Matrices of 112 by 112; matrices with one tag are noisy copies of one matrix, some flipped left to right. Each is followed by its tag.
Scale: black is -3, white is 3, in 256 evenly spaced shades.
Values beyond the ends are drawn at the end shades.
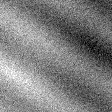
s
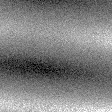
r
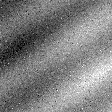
s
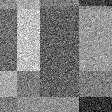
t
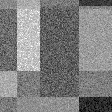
t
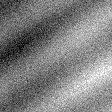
s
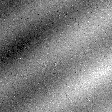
s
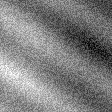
s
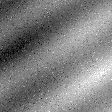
s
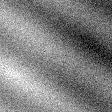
s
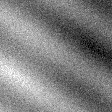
s
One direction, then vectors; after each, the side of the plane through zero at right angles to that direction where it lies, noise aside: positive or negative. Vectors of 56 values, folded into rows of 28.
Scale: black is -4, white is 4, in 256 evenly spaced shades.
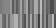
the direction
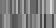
negative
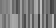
positive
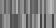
negative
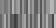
negative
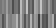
positive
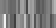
negative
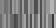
negative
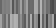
positive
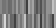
negative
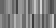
positive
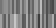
positive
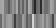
negative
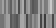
negative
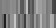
positive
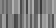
negative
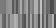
positive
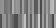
negative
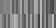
positive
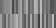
positive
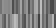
positive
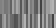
negative
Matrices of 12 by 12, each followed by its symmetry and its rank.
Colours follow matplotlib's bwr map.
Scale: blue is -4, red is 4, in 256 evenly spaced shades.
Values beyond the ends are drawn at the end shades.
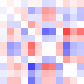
antisymmetric, rank two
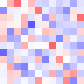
neither, full rank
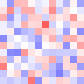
neither, full rank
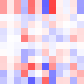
neither, rank two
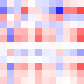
neither, rank two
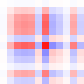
symmetric, rank one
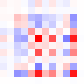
symmetric, rank two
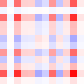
symmetric, rank one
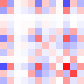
symmetric, rank two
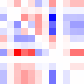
antisymmetric, rank two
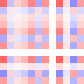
symmetric, rank one
